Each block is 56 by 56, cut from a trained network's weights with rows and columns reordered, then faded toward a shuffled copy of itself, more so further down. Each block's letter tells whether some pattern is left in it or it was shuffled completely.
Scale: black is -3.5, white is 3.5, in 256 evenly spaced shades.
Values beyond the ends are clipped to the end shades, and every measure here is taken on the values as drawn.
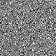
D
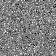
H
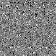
D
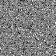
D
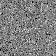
H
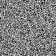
H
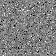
H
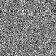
D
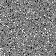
H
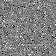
H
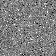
H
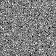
H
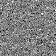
D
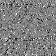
D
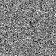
D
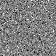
H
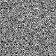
D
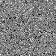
D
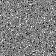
H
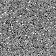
H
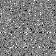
D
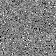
H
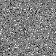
D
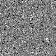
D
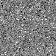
D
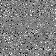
D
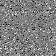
D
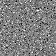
H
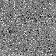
D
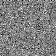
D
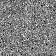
H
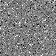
H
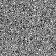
D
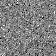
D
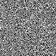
D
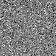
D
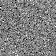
H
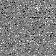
D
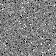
H
